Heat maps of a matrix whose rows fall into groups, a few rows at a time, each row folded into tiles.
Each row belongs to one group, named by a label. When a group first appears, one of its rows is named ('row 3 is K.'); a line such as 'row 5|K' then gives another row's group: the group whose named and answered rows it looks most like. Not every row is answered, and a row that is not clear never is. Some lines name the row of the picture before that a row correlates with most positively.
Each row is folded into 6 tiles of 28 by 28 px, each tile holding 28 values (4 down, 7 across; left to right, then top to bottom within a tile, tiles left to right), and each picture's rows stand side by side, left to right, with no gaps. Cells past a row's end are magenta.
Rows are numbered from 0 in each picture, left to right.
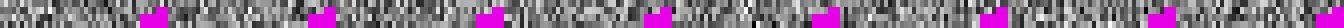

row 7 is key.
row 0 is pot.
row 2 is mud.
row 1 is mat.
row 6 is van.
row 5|van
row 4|mud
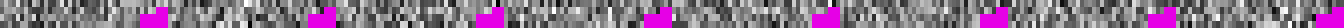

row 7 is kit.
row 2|mud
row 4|van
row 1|van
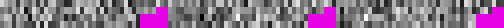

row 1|pot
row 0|key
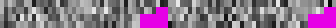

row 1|mud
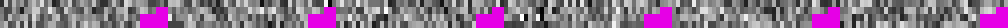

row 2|pot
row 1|van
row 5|key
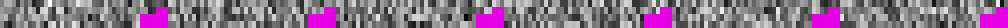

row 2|mat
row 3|key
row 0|van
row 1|key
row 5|van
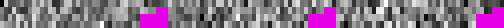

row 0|kit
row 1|pot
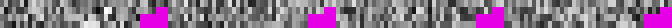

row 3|mat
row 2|mat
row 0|kit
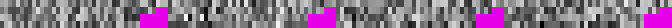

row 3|mat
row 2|mat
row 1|mud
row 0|mat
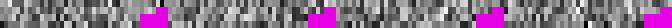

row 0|mud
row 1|mat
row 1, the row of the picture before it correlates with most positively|0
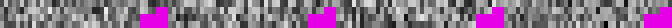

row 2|mat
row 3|pot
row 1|mat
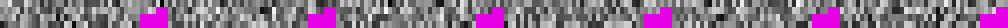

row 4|pot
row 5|key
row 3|key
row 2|pot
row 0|mud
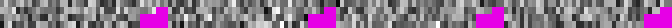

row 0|key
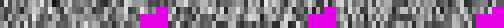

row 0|kit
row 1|mat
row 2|key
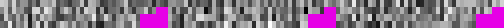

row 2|mud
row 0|key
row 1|van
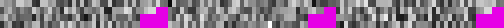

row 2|key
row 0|key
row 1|kit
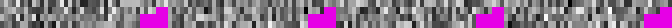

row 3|pot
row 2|key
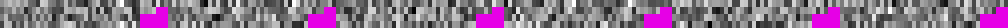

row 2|mat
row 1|pot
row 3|kit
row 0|key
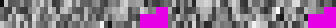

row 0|kit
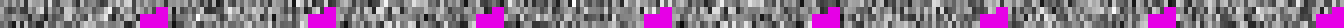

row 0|pot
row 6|van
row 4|van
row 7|mat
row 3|mud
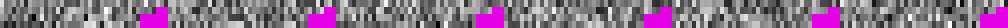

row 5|pot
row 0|pot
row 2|mud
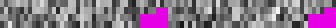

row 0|mat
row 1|pot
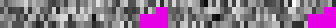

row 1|pot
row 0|mat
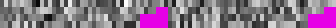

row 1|key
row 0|pot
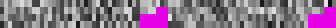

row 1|van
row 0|key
